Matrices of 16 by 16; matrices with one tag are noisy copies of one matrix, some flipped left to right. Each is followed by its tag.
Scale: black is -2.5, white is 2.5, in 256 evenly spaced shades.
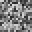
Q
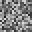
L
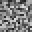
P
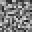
P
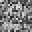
Q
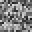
Q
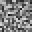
P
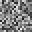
L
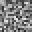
P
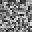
P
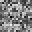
Q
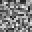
P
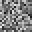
L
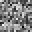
Q
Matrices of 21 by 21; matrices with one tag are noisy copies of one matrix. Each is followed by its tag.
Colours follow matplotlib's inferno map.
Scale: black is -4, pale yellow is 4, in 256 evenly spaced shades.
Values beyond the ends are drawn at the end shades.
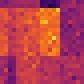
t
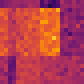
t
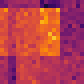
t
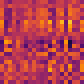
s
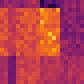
t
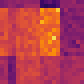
t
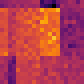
t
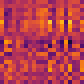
s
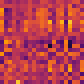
s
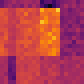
t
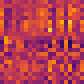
s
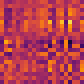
s
